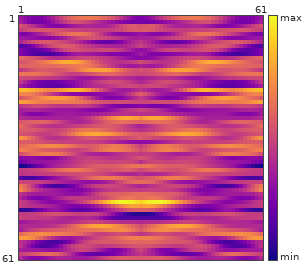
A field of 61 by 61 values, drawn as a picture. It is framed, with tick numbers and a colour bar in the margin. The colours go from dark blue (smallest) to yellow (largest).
No overall slope runs across the table. The left and right halves mirror each other. The histogram is bell-shaped. Streaks run across, left to right.
